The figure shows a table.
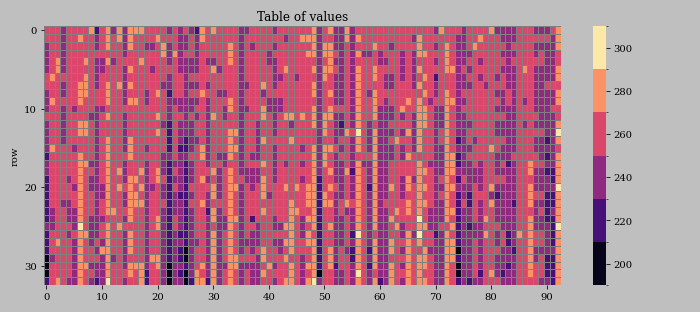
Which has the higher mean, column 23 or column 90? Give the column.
23
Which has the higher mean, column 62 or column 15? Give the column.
15
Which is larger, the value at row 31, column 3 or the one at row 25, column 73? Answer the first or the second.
the second
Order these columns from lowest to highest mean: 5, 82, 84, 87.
84, 82, 5, 87
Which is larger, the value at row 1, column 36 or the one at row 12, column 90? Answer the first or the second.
the first
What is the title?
Table of values
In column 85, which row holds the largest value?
26
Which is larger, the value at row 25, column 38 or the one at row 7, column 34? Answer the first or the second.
the second
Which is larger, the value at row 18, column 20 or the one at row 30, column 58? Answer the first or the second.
the first
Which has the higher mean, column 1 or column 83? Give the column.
1
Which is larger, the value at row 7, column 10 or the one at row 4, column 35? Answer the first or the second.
the first
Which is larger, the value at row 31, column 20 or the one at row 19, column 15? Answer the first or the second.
the second
